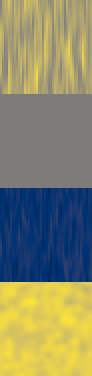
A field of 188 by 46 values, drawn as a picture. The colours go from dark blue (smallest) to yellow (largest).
It is made of 4 by 1 panels. Panel 1,1: high, streaked downward. Panel 2,1: middling, flat. Panel 3,1: very low, streaked downward, faint in contrast. Panel 4,1: very high, blotchy, faint in contrast.
